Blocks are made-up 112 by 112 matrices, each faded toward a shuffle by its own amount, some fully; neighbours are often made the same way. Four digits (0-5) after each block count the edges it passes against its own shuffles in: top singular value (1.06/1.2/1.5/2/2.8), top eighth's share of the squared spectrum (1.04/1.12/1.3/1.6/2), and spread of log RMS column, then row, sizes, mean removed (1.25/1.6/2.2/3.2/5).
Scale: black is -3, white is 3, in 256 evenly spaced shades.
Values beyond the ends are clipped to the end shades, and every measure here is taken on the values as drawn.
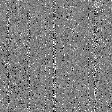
2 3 3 0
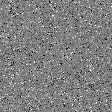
0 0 0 0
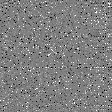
4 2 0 1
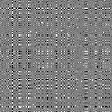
5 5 4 4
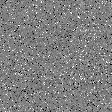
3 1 0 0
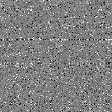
4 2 1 1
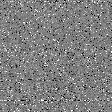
3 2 0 1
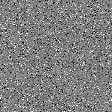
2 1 0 0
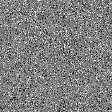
0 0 2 0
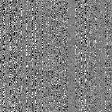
2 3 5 0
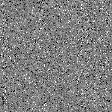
1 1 2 0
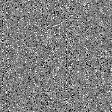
1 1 3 0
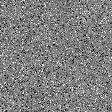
0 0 1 0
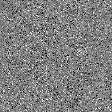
1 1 2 0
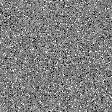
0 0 1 1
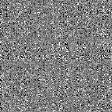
1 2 3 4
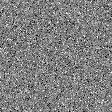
0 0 0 0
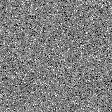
0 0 0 0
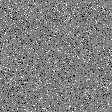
2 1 0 0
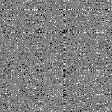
4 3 2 2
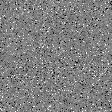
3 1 0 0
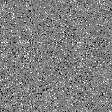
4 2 0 1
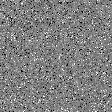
3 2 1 1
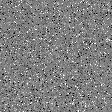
0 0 0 0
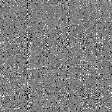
2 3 3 2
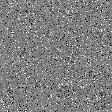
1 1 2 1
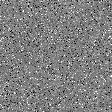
2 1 0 0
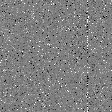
3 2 1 0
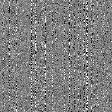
2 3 4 0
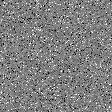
0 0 0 0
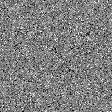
3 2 0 0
